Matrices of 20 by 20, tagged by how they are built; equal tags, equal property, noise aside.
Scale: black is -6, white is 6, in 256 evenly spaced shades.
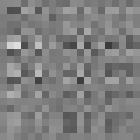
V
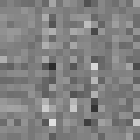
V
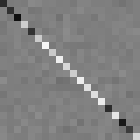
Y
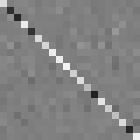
Y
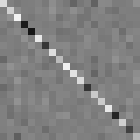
Y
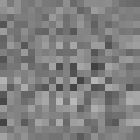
V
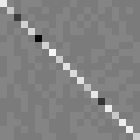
Y
